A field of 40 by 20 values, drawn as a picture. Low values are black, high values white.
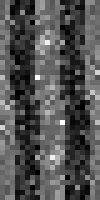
Upright stripes repeat 2 times across the table. There is no overall slope. No row or column stands out. There is no seam. A half turn leaves it unchanged. On average the colour sits 30% of the way up the scale.
